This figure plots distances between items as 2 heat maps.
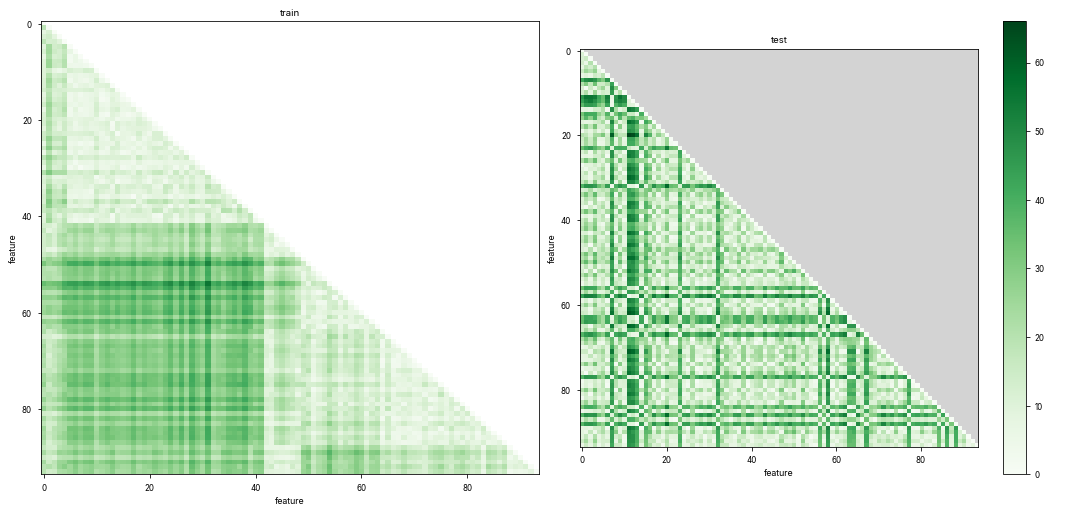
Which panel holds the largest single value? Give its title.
test
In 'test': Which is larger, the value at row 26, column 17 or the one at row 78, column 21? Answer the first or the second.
the first
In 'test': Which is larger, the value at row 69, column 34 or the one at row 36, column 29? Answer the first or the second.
the first
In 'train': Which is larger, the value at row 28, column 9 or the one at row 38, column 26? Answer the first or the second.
the first
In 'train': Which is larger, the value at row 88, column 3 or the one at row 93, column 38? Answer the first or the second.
the second
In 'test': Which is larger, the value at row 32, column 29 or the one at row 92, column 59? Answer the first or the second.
the first
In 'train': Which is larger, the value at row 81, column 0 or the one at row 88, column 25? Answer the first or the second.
the second
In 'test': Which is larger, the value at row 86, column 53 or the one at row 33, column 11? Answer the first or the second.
the second
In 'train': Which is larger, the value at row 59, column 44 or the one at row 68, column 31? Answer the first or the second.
the second
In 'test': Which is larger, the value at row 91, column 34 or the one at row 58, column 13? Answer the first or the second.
the first
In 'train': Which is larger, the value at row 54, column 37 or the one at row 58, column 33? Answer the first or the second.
the first
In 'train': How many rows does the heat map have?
94
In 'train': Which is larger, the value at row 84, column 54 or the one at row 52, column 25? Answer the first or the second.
the second
